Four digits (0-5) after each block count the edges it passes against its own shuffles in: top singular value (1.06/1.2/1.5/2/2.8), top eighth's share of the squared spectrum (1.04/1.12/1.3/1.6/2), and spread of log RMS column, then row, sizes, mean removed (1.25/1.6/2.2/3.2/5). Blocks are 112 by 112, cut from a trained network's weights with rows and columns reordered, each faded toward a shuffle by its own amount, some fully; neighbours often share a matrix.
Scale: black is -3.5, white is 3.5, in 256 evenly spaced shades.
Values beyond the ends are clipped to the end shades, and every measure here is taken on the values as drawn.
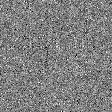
2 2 0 1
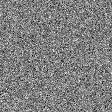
1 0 0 0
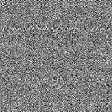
4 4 2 2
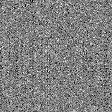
3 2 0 1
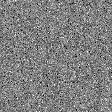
2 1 0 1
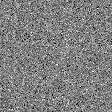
2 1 0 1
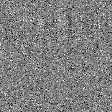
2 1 0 1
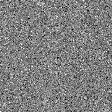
3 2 0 1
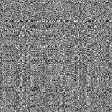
4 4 2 3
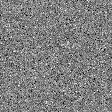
0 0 0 0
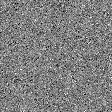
2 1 0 0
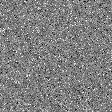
0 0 0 0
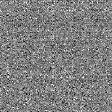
3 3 2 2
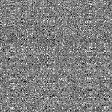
4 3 2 2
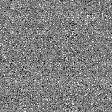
3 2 1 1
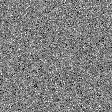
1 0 0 0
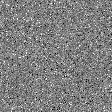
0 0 0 0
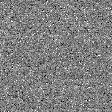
3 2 1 0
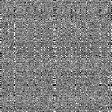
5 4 3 2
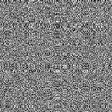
4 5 2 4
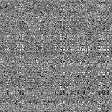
4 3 2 2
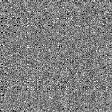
4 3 2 3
